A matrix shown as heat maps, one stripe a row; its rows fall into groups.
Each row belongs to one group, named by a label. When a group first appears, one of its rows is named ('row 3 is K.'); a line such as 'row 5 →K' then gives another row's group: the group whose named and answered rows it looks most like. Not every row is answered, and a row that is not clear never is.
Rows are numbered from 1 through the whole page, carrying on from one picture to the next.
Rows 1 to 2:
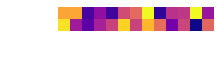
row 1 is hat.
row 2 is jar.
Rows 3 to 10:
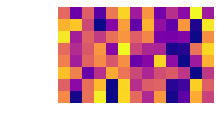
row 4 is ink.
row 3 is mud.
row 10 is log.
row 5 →jar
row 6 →log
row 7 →log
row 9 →log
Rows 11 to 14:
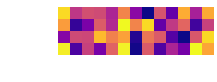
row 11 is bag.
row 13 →log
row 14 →mud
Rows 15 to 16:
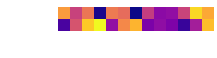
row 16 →log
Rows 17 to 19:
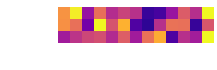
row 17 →bag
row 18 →bag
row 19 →log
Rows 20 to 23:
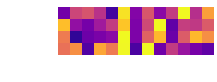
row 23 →jar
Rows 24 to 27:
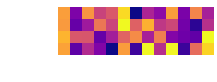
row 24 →mud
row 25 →jar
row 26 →ink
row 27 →mud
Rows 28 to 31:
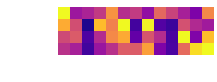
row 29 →jar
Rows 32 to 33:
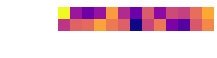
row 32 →mud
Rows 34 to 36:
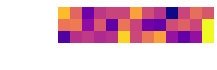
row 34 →hat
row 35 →bag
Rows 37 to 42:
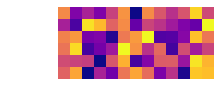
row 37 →mud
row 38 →log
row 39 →hat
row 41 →mud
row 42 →hat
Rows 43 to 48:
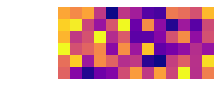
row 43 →bag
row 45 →bag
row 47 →bag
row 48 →ink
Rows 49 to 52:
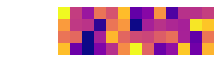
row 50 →mud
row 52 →ink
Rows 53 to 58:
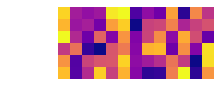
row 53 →mud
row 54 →mud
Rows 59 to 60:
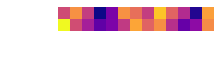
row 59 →ink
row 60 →ink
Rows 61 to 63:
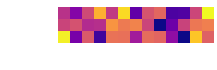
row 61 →log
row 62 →hat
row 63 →mud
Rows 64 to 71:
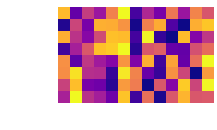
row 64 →mud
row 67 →log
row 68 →mud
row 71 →bag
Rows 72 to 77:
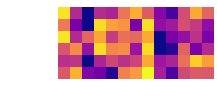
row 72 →hat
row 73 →jar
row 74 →jar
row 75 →jar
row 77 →hat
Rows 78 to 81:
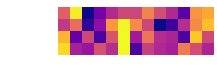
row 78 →hat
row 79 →hat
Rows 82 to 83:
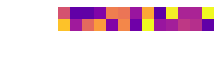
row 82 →mud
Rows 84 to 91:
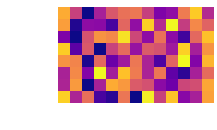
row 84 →hat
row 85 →mud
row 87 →ink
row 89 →log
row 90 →hat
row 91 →mud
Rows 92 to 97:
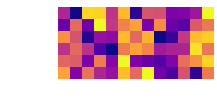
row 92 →log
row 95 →hat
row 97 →jar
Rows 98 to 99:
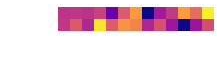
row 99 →log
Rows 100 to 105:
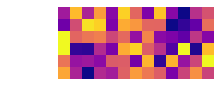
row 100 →log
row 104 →mud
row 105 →hat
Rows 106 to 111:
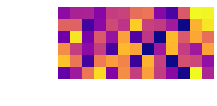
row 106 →hat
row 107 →hat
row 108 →bag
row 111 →log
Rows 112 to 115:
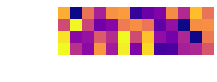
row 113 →hat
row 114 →jar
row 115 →jar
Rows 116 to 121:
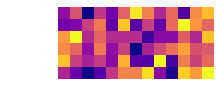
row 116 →hat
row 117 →bag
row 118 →bag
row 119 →bag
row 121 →hat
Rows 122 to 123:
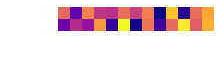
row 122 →mud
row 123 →bag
